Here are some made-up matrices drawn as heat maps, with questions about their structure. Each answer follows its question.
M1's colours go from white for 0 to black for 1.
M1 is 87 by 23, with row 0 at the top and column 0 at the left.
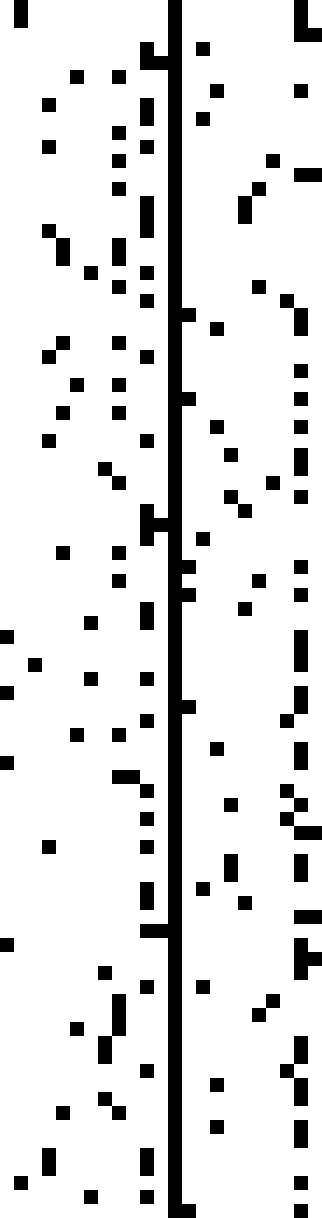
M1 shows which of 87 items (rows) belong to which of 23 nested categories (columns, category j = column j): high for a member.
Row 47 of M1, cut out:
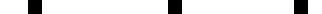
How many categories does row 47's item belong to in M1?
3
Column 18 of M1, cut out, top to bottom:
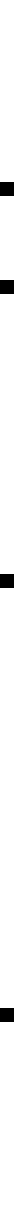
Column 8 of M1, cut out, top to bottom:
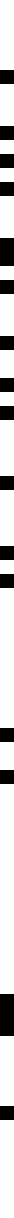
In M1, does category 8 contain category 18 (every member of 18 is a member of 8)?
yes
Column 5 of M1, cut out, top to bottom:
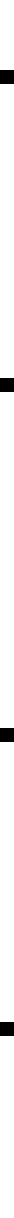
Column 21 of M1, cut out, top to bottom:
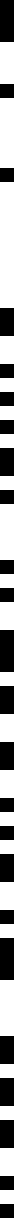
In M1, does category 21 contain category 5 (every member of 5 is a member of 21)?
no
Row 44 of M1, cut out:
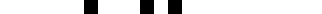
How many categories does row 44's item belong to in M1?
3
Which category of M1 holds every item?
12
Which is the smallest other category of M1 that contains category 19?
8
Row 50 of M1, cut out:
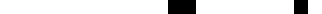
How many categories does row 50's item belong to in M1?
3
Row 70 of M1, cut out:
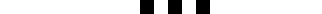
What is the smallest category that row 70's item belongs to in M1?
14
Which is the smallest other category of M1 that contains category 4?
8
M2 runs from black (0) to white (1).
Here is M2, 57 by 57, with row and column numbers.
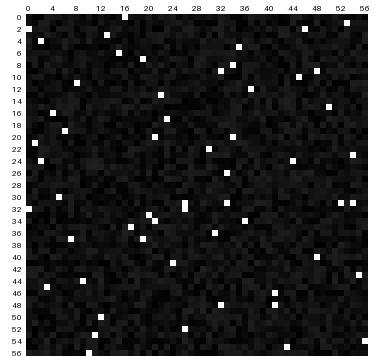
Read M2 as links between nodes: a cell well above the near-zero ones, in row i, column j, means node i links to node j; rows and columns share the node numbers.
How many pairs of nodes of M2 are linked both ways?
1
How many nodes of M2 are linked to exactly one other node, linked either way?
3
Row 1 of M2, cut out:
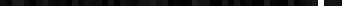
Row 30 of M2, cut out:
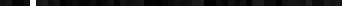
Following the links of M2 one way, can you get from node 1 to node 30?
yes
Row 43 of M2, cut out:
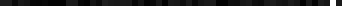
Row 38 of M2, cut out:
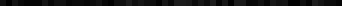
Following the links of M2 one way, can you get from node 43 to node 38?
no
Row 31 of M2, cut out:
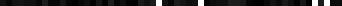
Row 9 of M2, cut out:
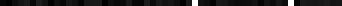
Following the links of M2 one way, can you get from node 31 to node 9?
no
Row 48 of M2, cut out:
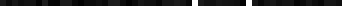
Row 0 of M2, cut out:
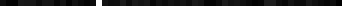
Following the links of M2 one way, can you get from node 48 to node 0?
yes
